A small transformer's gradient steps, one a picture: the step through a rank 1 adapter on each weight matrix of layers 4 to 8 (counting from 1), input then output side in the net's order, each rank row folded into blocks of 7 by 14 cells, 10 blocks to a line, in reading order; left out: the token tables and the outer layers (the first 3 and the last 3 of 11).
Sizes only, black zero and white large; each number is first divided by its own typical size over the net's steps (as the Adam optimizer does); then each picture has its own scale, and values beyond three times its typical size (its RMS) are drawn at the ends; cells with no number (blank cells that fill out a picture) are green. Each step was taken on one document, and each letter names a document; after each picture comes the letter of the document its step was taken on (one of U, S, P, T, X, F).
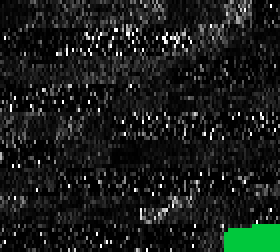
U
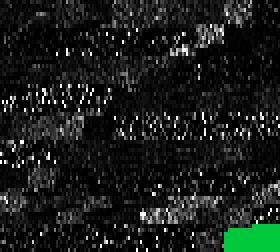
U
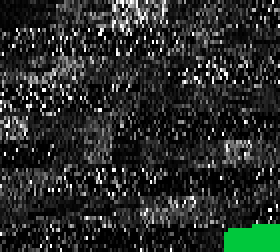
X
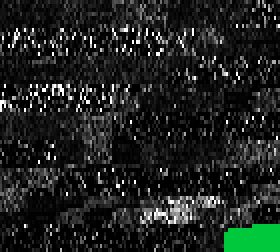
X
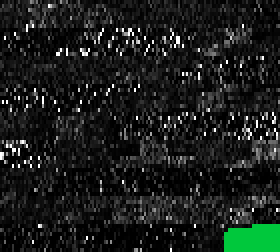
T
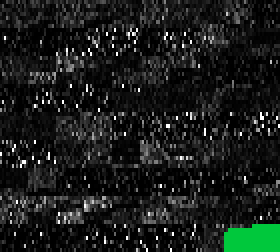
U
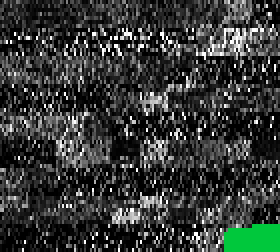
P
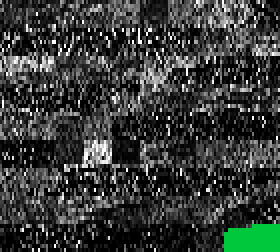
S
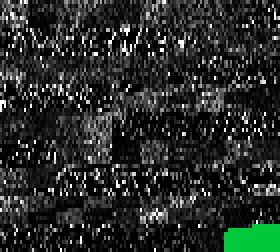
X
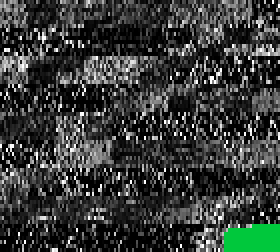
P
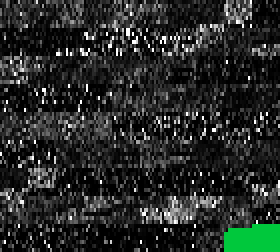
U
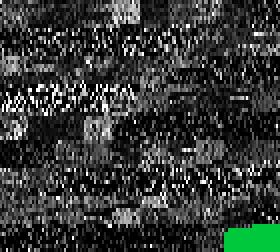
S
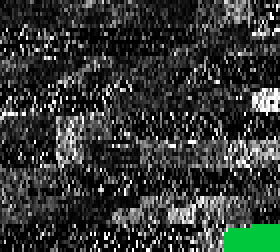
P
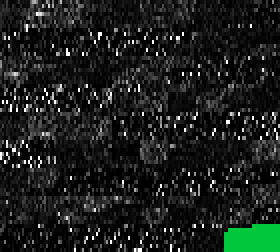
T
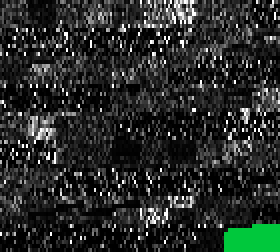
X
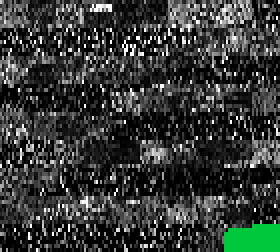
S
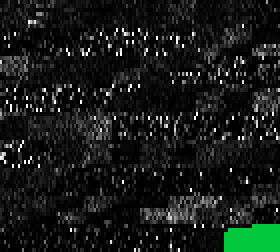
T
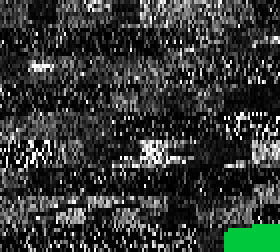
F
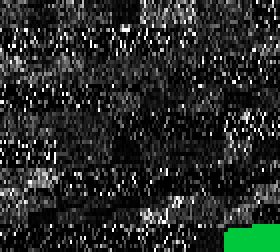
X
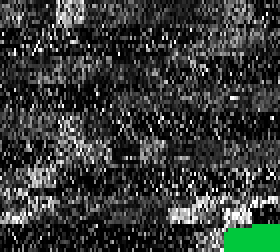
P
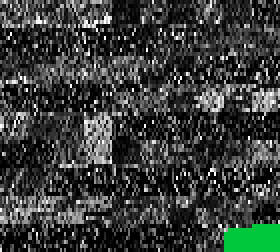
S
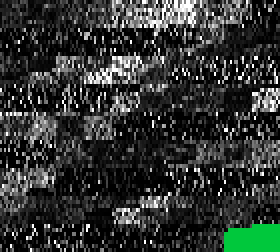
F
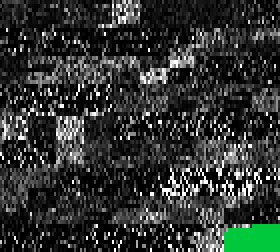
P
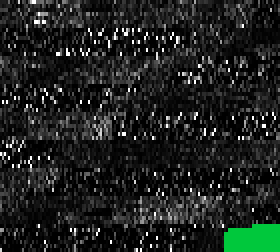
T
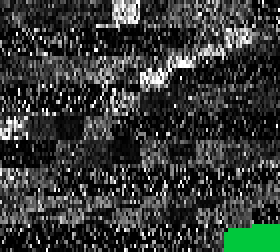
S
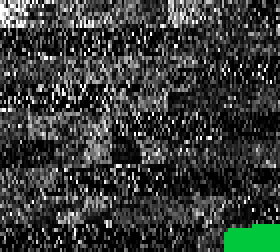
S
